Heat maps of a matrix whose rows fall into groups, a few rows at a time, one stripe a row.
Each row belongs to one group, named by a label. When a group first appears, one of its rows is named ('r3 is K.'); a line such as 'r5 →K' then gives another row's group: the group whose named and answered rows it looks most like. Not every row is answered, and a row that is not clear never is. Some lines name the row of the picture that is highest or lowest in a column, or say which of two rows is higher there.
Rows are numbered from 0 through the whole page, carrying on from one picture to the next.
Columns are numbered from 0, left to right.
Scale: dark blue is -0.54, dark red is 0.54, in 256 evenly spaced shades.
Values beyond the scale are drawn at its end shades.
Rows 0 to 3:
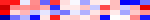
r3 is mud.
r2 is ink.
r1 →ink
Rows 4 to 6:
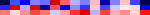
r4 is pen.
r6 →ink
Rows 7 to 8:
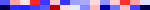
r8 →pen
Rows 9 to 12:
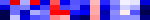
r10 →pen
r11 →pen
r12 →pen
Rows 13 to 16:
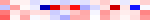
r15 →ink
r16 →ink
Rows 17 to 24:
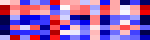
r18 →ink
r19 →ink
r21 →pen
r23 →pen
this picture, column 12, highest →22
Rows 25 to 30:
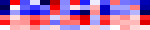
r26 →mud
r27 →pen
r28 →ink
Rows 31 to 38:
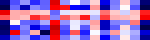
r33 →ink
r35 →mud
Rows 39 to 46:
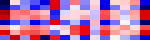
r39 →mud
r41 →ink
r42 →ink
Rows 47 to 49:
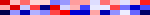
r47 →ink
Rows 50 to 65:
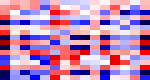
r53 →ink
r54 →pen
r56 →ink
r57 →pen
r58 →ink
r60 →ink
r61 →mud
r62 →mud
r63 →ink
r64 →pen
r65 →mud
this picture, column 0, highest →58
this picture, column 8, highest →60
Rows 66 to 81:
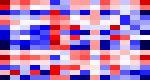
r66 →ink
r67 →ink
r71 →mud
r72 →pen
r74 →pen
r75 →pen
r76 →ink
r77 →ink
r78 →ink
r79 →mud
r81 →pen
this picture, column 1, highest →80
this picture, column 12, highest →73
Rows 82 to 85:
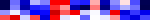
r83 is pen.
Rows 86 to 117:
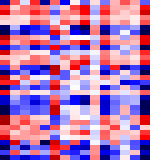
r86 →mud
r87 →ink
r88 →ink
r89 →ink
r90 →ink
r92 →pen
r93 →ink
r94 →ink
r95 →pen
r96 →ink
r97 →ink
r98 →ink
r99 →mud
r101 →ink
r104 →ink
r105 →pen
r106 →pen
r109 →ink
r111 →mud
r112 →ink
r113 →ink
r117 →pen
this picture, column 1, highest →114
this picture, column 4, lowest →114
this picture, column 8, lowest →91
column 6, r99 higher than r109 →Yes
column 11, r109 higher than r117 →Yes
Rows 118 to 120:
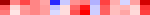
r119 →ink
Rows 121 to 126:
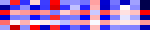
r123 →ink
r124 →pen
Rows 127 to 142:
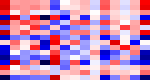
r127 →ink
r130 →mud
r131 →ink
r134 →pen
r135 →mud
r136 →mud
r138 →pen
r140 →ink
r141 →ink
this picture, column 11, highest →135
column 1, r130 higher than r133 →Yes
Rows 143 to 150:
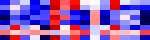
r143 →mud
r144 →mud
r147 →pen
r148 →mud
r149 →ink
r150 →mud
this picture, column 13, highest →149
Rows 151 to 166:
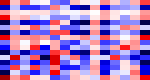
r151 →ink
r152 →pen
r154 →ink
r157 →pen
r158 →ink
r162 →mud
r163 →pen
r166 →ink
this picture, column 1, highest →162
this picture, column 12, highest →160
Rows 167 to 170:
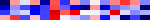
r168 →pen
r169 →mud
